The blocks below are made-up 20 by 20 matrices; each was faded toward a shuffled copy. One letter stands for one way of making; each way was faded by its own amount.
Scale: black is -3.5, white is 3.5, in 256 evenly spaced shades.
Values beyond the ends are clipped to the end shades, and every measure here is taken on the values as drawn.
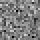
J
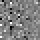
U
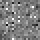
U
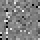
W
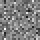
U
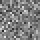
J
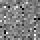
U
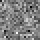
J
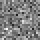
J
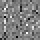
W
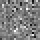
U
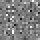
U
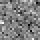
J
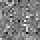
U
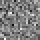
J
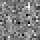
J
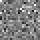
W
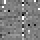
W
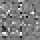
W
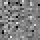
W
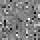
U
